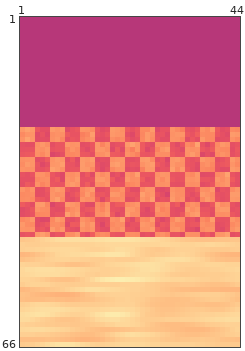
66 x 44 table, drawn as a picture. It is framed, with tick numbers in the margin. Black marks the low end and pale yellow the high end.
The table splits into 3 rows of 1 panel. Panel 1,1: middling, flat. Panel 2,1: high, checkered. Panel 3,1: very high, streaked across, faint in contrast.
